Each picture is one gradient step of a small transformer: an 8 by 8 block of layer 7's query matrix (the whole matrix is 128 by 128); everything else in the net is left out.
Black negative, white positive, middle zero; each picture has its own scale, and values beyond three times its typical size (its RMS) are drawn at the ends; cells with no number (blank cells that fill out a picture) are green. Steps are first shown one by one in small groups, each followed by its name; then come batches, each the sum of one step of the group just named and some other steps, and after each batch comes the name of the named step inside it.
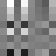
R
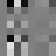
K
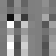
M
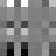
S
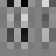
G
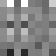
S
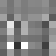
M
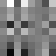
R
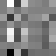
M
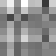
K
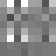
M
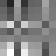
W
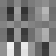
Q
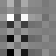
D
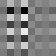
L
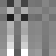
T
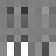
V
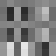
Q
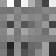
W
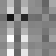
T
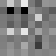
L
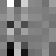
D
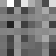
Q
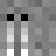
T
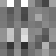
D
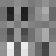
Q
